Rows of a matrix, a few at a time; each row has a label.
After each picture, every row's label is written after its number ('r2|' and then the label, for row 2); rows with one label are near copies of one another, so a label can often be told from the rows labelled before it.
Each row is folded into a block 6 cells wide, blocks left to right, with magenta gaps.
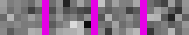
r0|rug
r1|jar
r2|rug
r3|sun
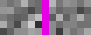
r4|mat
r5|rug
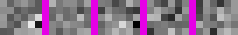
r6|mat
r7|rug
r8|jar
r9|sun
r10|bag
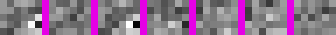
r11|mat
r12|sun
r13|mat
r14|jar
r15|bag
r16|bag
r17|rug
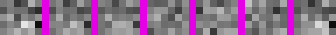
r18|jar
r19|jar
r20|jar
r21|sun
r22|bag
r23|rug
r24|jar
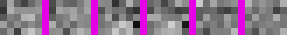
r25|bag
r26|bag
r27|jar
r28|jar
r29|rug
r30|rug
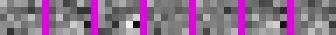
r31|rug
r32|jar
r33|mat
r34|rug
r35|rug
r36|jar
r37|jar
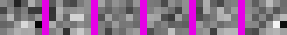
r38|jar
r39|bag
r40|rug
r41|sun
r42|bag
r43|mat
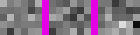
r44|rug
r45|sun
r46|jar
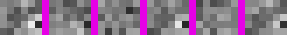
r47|mat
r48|jar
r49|rug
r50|mat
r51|bag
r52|mat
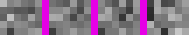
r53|rug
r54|sun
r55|sun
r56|bag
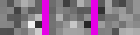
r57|mat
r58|jar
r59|bag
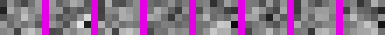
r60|bag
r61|mat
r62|bag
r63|sun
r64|jar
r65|sun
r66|bag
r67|jar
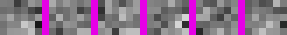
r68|jar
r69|rug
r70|bag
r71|mat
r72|sun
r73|jar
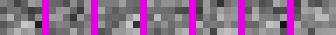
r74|jar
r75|sun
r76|mat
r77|rug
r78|bag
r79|jar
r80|bag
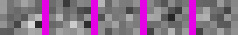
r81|mat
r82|jar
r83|rug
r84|sun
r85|sun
